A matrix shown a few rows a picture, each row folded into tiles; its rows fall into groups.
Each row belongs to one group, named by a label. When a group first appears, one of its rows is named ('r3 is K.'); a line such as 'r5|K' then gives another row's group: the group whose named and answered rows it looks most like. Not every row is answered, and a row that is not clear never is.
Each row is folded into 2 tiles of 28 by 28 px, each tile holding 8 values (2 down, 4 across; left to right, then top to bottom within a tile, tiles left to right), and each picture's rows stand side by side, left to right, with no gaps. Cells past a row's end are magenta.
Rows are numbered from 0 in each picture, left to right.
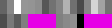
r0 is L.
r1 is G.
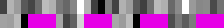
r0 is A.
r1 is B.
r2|A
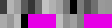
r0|A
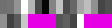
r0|B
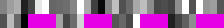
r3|L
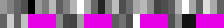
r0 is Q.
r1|B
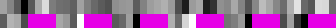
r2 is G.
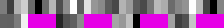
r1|L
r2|A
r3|B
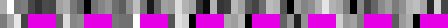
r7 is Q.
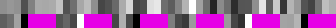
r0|G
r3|B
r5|A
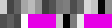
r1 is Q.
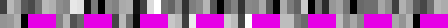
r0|A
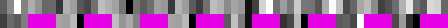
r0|L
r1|A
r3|A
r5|G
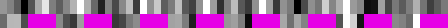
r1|B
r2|L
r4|G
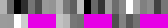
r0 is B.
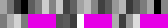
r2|Q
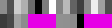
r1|G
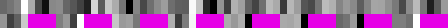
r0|B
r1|Q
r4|A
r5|A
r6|G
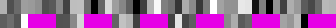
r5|A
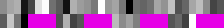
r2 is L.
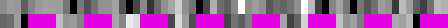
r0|G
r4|L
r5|B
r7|A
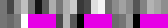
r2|G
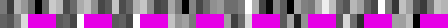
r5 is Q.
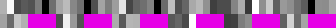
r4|L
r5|Q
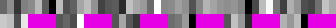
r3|G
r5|A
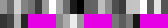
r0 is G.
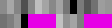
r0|G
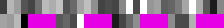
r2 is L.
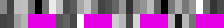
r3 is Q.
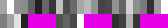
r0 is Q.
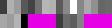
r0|A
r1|L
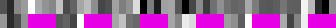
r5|B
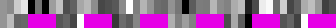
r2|L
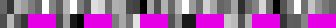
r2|Q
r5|L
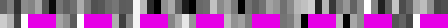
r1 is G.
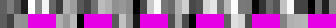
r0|L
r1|A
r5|Q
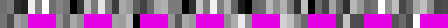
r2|A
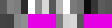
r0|L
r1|Q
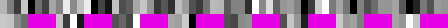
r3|A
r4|L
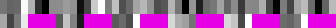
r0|B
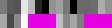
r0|B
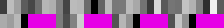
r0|A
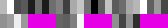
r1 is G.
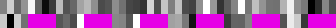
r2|Q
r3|G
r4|L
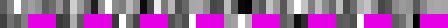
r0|L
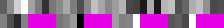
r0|B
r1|G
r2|Q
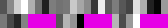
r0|B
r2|B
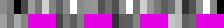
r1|L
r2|L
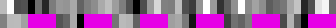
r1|G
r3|G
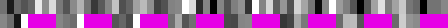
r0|Q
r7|Q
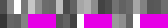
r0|L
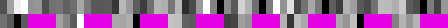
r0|B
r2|A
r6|A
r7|Q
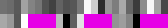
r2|G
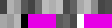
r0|A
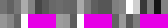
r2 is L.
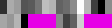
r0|A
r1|B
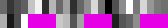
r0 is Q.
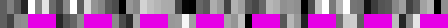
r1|L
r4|A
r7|Q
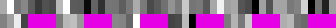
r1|Q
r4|Q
